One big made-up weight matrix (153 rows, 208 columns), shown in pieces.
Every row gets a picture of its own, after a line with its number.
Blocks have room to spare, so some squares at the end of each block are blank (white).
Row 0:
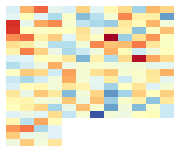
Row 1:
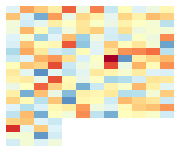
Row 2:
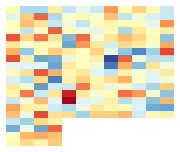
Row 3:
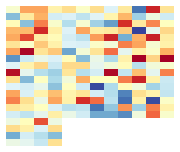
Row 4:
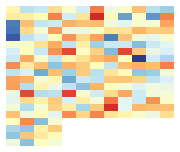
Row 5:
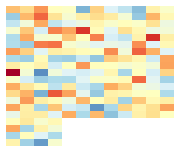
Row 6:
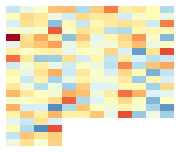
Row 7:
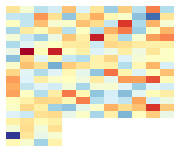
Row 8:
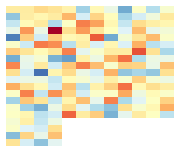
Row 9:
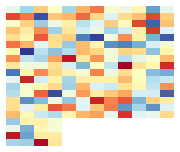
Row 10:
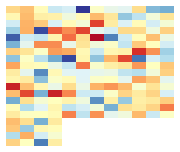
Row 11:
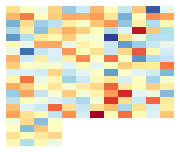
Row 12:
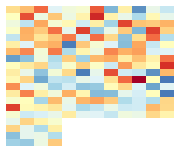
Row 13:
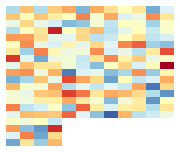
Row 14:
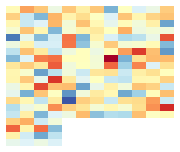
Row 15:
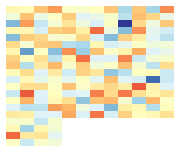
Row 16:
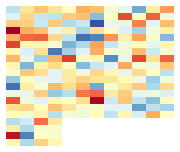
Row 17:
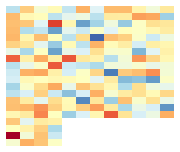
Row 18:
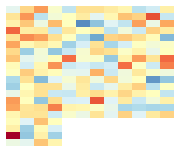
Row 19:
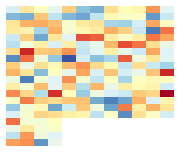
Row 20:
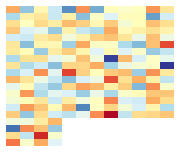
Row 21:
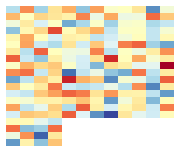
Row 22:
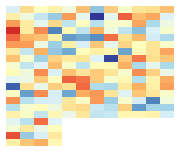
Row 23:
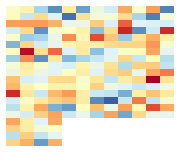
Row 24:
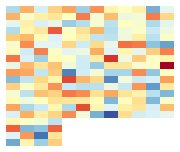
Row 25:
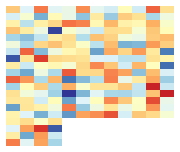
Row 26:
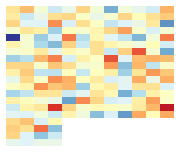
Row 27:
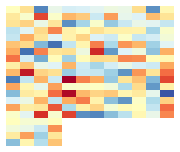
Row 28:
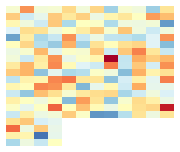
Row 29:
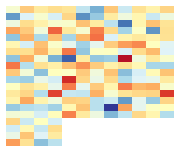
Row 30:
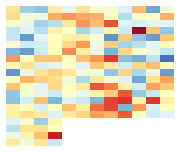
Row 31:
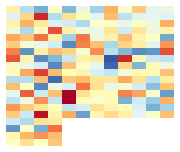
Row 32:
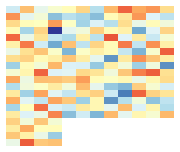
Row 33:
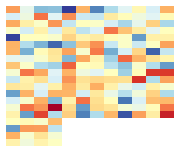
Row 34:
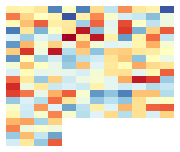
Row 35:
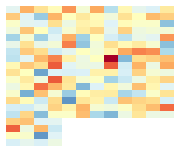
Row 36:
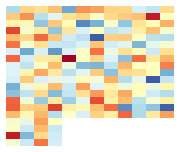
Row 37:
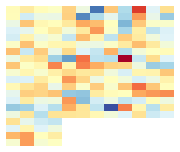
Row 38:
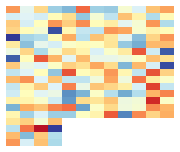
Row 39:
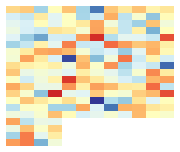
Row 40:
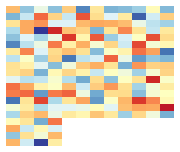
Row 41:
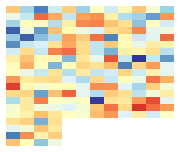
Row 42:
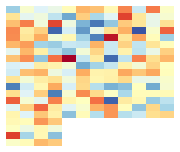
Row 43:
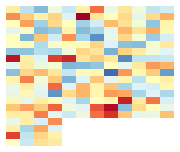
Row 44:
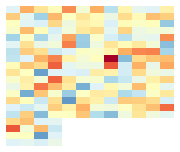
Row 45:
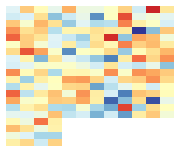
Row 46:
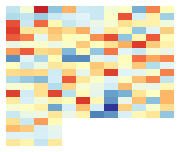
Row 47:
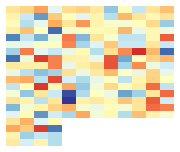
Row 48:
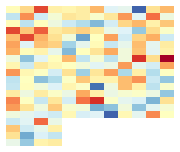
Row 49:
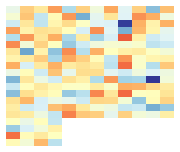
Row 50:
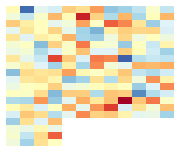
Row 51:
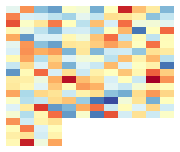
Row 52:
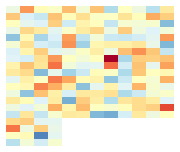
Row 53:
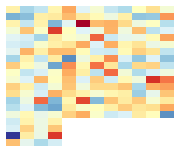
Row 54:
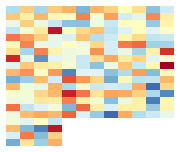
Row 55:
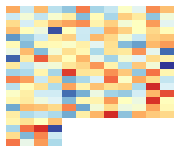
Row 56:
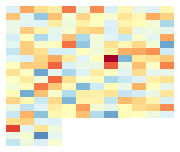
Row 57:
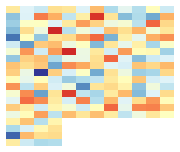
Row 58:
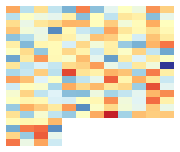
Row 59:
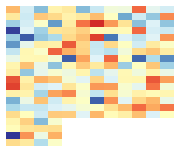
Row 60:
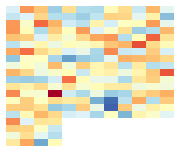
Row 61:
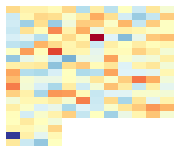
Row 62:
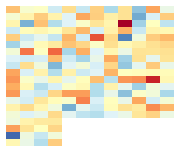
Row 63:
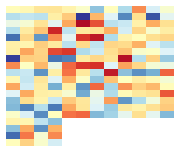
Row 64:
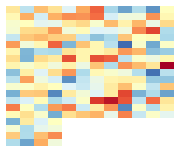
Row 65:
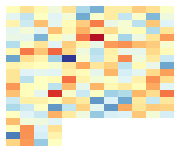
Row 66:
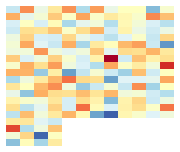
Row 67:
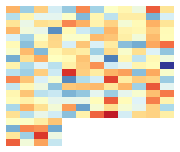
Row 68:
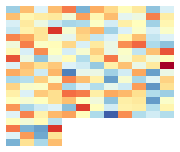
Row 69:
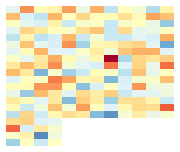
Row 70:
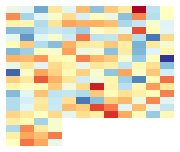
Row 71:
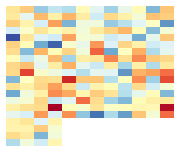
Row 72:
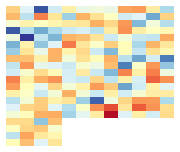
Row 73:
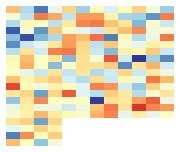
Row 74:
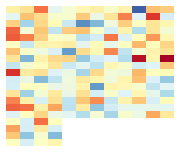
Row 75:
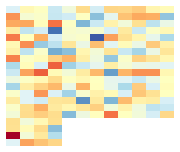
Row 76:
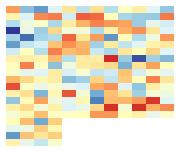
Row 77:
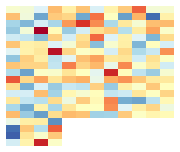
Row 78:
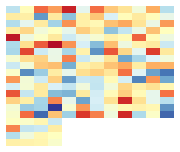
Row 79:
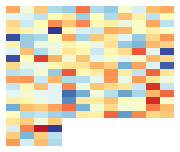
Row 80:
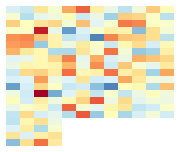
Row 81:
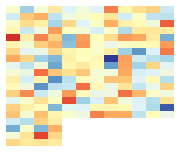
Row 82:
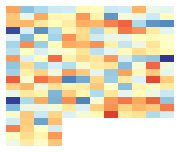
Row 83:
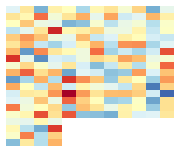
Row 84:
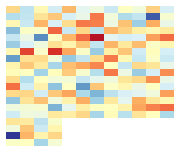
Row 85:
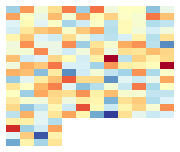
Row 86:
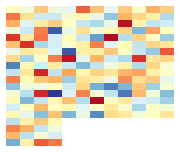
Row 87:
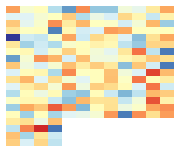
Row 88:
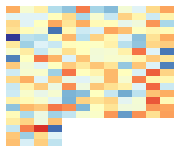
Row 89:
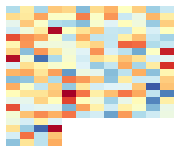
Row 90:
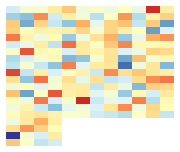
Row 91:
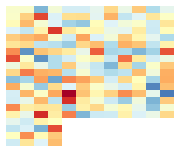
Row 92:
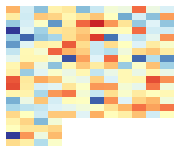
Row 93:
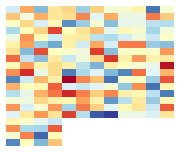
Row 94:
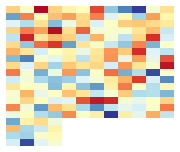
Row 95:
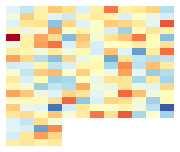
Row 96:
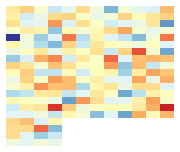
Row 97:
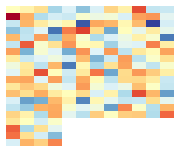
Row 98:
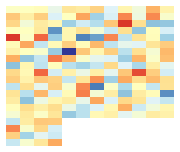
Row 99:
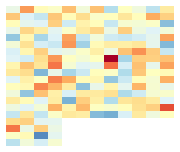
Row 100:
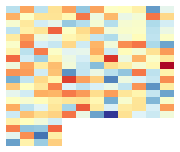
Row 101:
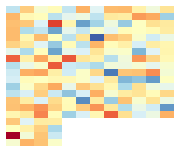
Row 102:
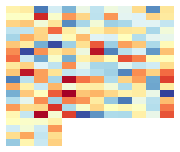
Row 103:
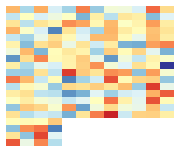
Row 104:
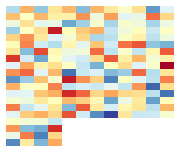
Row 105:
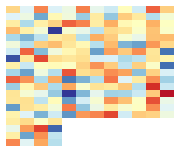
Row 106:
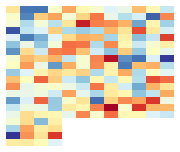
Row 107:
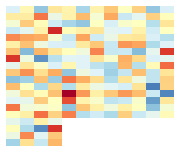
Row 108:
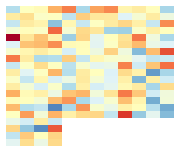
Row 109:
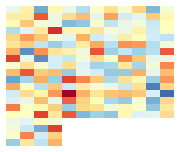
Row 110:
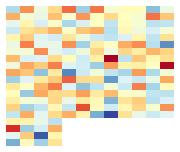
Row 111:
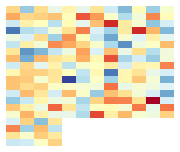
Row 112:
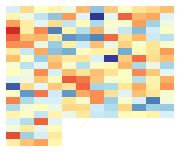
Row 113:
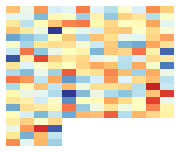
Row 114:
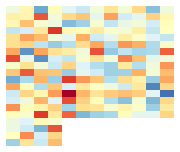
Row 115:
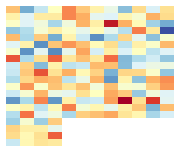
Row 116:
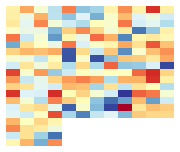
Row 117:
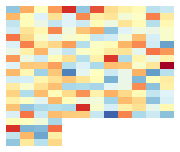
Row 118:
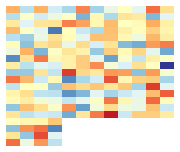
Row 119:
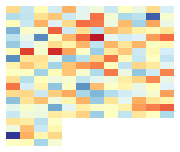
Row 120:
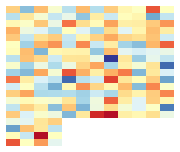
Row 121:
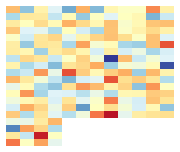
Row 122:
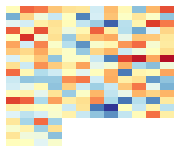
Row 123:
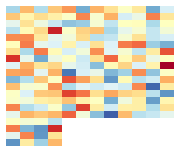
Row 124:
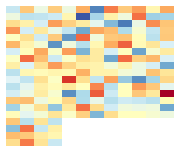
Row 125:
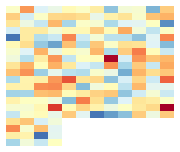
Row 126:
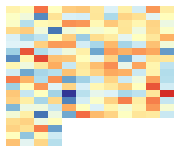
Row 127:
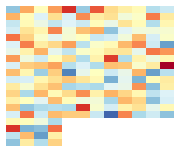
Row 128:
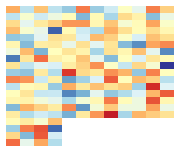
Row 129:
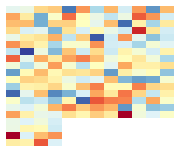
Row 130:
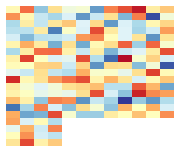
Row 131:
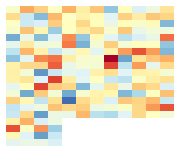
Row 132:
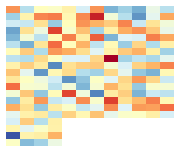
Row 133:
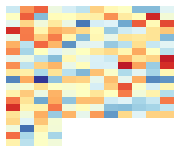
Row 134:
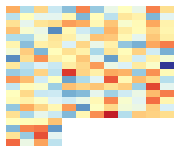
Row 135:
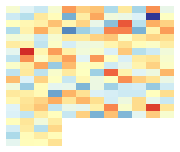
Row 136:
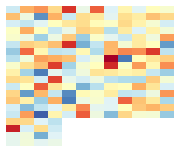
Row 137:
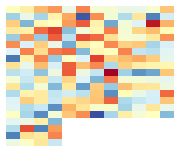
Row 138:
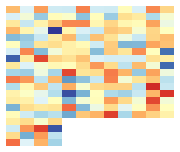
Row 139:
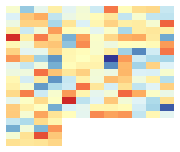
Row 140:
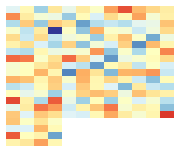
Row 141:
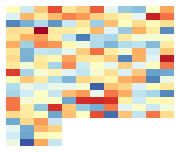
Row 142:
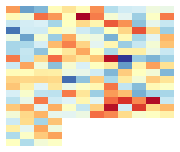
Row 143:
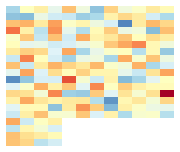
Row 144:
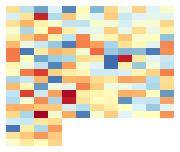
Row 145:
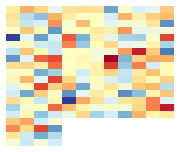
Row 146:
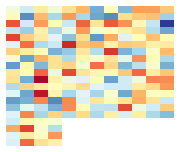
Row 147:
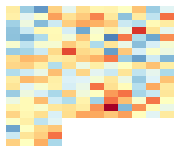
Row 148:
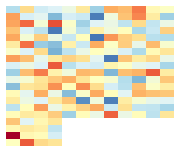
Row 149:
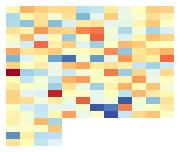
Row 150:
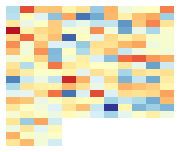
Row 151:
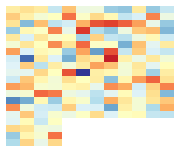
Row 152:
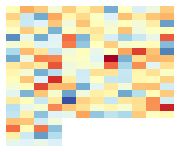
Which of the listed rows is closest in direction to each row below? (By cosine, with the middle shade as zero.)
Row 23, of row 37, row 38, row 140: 38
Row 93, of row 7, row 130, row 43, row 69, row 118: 69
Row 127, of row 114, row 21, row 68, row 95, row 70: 68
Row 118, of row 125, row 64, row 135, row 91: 135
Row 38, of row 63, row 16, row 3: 63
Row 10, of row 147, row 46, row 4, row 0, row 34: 34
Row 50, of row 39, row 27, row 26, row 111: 111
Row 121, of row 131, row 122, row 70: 70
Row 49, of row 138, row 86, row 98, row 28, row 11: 11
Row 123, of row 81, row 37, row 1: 1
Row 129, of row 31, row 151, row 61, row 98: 31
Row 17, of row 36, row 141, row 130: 36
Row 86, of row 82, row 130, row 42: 42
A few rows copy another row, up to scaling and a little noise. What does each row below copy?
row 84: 119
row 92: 59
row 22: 112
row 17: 101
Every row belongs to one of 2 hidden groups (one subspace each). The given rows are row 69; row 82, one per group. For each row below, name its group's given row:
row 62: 82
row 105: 69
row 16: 82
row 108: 69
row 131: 69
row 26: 69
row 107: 69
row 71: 69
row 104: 69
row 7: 82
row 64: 82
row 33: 69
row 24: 69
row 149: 82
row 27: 69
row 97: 82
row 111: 82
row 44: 69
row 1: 69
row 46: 82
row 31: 69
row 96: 69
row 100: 69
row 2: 69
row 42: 82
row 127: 69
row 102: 69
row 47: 69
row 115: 82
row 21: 69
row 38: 69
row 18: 82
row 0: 82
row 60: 82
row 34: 82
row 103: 69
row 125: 69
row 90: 82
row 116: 82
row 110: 69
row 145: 69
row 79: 69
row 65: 82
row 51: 82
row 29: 82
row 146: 82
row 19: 82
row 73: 82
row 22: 82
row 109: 69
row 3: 82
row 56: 69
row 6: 69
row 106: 82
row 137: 82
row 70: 82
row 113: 69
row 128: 69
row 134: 69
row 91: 69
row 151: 82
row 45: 82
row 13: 69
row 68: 69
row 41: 82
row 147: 82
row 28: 69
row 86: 82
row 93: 69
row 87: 69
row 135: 82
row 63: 82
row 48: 82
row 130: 82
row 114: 69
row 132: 82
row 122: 82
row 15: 82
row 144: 69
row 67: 69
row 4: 82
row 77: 82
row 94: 82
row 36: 82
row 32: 82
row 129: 82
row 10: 82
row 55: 69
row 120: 69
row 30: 82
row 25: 69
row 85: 69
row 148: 82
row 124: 82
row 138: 69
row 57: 82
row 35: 69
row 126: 69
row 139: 69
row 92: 82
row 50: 82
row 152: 69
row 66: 69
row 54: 69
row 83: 69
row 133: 82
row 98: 82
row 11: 82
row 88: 69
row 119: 82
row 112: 82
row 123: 69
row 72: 82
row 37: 82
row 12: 82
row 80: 82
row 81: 69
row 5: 82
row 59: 82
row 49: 82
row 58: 69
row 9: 82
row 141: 82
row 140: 82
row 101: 82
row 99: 69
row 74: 82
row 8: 82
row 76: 82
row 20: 69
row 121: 69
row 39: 82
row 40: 82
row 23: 82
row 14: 69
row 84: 82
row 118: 69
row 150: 82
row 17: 82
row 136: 69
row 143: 82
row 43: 82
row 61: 82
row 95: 69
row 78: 69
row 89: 69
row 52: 69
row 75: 82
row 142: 82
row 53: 82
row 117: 69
